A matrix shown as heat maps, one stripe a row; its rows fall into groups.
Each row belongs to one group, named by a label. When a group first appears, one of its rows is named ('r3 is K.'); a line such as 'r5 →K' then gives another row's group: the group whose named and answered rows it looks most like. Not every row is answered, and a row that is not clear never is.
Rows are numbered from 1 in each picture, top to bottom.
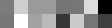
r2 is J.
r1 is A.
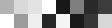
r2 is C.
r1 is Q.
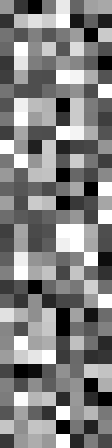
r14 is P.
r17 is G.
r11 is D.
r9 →J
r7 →P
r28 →P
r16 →P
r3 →P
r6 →G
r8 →J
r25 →J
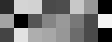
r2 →P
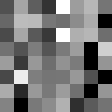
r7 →P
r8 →C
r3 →G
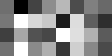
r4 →J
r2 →J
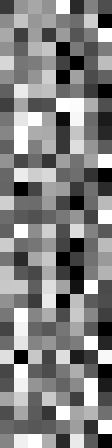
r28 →A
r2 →A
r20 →D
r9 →J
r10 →J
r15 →D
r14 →C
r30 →G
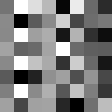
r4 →C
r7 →J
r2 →C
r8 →D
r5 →J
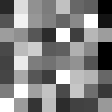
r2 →A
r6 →G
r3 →G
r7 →J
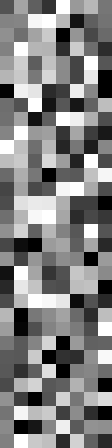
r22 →Q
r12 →A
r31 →C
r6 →A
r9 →G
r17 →A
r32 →J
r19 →P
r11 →D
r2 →Q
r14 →G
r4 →J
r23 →P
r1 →G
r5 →A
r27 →D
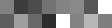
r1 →P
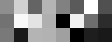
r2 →J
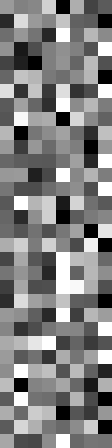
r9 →J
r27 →J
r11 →P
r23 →G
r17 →P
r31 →A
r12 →P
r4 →P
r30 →D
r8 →G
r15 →J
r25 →Q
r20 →G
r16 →D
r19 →G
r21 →G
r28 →P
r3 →G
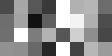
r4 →G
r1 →G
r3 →J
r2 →G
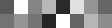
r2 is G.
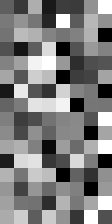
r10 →P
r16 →A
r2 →G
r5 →Q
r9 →P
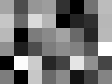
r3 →P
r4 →P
